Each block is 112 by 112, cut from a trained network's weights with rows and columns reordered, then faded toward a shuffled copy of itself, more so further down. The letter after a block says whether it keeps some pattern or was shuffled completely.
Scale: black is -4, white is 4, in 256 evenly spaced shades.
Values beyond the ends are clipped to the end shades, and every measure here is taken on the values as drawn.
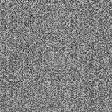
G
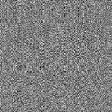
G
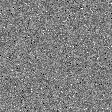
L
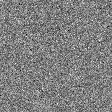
L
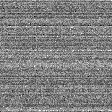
G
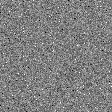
L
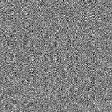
G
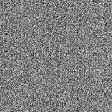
G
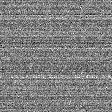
G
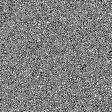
L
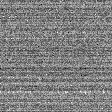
G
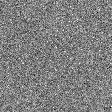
L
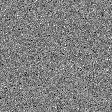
L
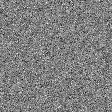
L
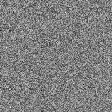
G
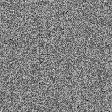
G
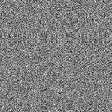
G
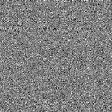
G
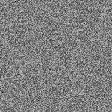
G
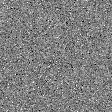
L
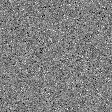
L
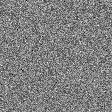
L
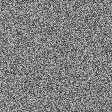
L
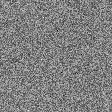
L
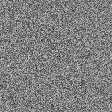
G
